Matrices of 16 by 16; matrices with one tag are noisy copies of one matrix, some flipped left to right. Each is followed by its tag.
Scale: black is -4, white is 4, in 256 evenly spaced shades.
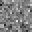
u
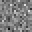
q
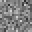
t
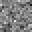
u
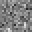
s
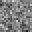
u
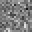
s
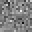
t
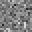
s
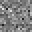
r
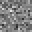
r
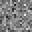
q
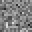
s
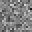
q
